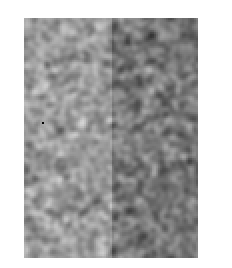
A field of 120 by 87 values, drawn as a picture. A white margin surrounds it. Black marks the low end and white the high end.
Grain: blotchy. Lone odd cells: 1, lower than its neighbours. Seam: vertical, 50% of the way across, the left part higher. Histogram: bell-shaped.
